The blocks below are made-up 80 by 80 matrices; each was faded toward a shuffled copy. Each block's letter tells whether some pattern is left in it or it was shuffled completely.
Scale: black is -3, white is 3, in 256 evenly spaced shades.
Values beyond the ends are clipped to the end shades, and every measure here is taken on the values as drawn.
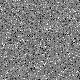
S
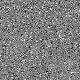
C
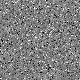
S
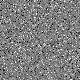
S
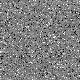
C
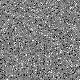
S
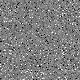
C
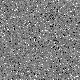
S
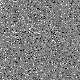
C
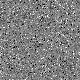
S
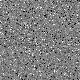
S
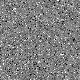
C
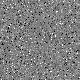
S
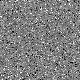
S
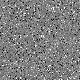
C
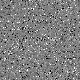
C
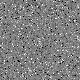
S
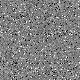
C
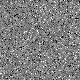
S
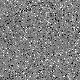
C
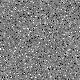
S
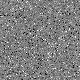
S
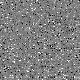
C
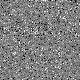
C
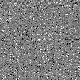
C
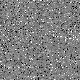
C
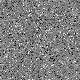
S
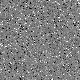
S
